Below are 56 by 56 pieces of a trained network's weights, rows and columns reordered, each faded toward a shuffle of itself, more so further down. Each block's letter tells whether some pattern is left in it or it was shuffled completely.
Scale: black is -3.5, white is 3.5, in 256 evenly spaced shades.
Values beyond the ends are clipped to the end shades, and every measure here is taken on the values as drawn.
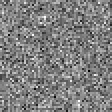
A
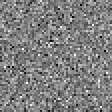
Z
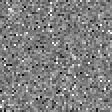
Z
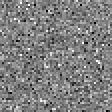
Z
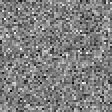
A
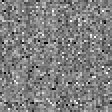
A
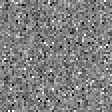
Z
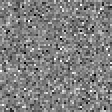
Z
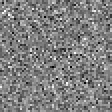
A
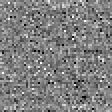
A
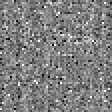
A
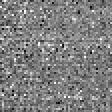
A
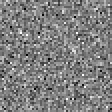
Z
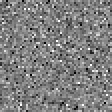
Z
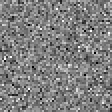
Z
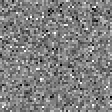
Z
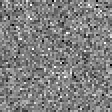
Z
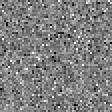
Z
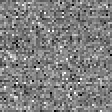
A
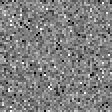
Z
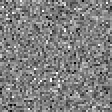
Z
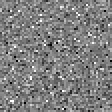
Z
